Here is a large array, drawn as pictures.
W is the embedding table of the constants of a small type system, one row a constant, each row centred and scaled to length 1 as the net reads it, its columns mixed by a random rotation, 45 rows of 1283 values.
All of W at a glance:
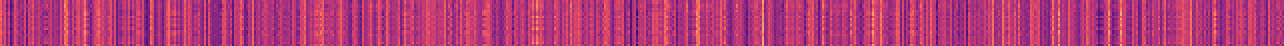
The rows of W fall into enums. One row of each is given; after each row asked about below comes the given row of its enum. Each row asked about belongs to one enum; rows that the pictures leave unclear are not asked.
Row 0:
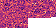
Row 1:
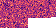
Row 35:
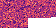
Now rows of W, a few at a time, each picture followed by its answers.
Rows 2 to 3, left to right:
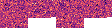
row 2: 0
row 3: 1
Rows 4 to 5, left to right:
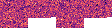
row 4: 35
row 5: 1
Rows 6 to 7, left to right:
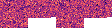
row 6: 35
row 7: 1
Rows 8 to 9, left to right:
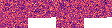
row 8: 0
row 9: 1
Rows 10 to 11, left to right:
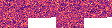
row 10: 35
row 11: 0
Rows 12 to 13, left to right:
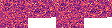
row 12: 0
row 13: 0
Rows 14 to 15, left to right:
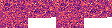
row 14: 0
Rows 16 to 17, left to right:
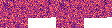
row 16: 1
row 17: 1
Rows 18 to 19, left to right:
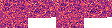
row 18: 0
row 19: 0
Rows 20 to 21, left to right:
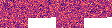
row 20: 1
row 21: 0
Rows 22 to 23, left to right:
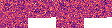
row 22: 0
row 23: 1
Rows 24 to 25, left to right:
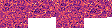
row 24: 0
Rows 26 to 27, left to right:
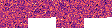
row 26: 0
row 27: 1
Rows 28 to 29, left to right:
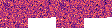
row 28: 1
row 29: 1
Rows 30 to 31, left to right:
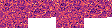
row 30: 0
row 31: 0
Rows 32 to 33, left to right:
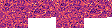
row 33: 0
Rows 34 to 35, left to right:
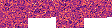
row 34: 0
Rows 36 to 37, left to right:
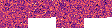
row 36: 0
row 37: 1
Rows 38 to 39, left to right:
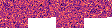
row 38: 1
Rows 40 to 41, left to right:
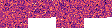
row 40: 0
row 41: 1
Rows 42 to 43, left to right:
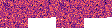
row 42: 1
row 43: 1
